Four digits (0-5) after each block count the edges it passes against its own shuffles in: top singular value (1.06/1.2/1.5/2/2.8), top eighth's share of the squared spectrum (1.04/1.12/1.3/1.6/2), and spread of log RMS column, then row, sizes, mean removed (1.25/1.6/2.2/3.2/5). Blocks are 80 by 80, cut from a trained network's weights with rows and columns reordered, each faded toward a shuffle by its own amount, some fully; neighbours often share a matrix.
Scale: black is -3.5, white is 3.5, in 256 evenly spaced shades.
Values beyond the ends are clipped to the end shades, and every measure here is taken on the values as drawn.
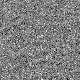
0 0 0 0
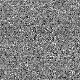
1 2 2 0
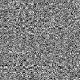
4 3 1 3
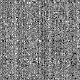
3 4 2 3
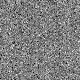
0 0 0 0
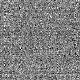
2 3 2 0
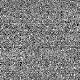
2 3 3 0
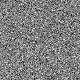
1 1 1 0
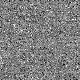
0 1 1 0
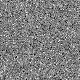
0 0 0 0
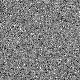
0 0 0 0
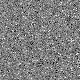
0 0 0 0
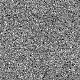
0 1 0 0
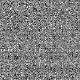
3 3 3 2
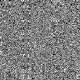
3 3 2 2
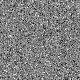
0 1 0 0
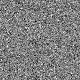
1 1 0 0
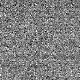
2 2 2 1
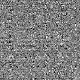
2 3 3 0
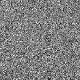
3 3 0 2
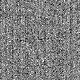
2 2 0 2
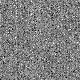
1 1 0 0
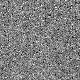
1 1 0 0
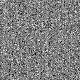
1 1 0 0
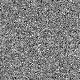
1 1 0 0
